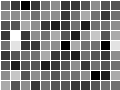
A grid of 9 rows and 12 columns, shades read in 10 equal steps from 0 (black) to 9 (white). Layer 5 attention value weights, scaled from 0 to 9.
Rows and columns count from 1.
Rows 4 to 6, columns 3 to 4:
2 5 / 2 2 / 4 4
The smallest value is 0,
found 4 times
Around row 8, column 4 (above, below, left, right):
3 2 3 4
